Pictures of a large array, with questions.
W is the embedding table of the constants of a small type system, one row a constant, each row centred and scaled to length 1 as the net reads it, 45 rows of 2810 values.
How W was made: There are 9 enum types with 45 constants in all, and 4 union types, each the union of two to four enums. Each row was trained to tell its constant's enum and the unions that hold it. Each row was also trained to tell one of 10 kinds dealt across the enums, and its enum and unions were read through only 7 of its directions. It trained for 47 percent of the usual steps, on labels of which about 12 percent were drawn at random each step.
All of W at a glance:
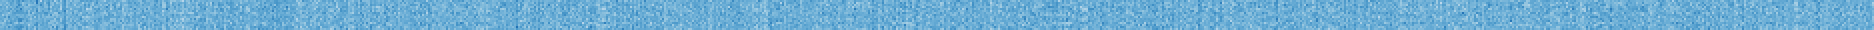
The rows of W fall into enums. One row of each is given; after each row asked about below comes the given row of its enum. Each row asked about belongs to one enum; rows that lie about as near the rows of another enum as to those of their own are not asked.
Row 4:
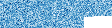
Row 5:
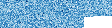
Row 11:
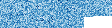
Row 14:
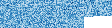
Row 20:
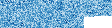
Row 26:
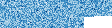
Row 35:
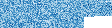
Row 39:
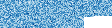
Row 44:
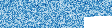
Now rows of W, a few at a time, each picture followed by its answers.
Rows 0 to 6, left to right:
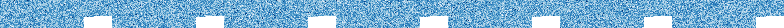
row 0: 11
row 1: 39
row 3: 26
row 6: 44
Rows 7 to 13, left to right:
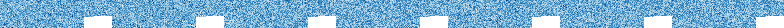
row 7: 5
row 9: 26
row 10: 11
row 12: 44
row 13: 26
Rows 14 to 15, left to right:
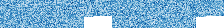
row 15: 39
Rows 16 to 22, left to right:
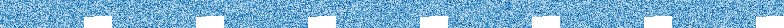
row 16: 11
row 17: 44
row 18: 14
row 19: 14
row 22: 20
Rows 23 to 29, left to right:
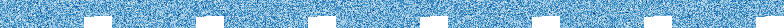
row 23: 35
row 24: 44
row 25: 39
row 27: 4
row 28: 39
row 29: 11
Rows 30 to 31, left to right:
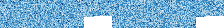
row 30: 14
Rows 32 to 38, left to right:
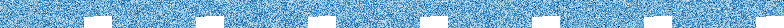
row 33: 44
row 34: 20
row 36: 35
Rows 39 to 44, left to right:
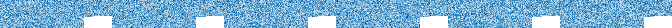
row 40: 11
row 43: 39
